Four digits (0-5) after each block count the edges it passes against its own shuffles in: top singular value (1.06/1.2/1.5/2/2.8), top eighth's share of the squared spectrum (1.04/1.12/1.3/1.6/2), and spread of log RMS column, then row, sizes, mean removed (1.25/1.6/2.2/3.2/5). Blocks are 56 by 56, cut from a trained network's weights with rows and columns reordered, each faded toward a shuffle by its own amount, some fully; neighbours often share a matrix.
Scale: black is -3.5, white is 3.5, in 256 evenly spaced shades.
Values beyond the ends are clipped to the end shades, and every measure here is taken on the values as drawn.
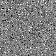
0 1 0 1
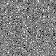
3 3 1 1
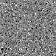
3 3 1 1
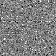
3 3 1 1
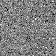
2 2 0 0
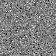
2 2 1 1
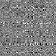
3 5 2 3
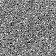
0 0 0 0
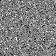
1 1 0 0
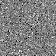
2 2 0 0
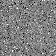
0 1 0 0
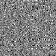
3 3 1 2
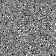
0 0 0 0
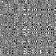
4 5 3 3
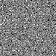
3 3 0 1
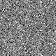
0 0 0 0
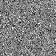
2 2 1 0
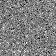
0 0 0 0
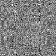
3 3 1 1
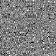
3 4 2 1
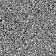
2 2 0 0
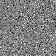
3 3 0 1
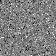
0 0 0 0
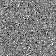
0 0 0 0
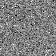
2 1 0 0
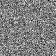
2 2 0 0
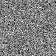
2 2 0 0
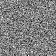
2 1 0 0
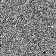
2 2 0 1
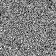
1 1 0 0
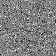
1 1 0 0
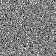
1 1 0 0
